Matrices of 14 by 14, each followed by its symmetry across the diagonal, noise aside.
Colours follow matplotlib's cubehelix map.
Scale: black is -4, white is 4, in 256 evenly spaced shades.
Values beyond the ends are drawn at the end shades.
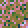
symmetric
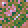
symmetric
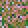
neither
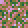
symmetric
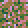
neither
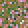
symmetric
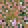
antisymmetric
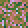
neither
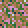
antisymmetric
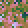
antisymmetric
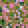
neither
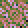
symmetric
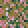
neither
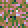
antisymmetric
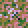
symmetric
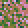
antisymmetric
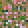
neither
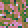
antisymmetric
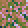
antisymmetric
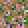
antisymmetric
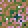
symmetric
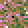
neither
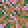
antisymmetric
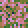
neither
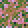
symmetric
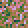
antisymmetric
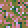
neither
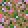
symmetric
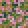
symmetric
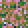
neither
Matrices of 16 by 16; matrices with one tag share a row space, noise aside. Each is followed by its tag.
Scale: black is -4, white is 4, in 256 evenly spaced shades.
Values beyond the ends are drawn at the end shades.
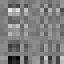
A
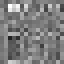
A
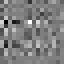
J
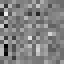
J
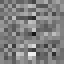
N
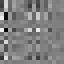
J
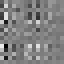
J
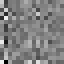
J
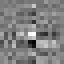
N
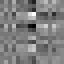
N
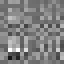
A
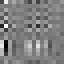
J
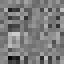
A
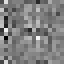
J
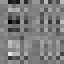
A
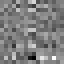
N
